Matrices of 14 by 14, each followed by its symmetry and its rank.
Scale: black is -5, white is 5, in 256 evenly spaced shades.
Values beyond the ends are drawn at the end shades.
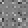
symmetric, rank two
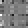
neither, rank two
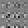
neither, rank two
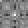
symmetric, rank two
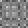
symmetric, rank two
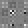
symmetric, rank two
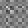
symmetric, rank two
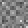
symmetric, rank three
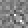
symmetric, rank three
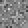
symmetric, full rank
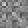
symmetric, rank three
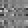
neither, rank two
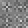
symmetric, rank three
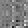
neither, rank two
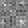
symmetric, rank three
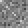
symmetric, full rank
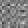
neither, rank two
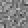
symmetric, full rank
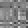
neither, rank two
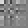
symmetric, rank two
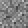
symmetric, full rank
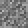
symmetric, full rank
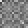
symmetric, rank three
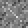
symmetric, full rank
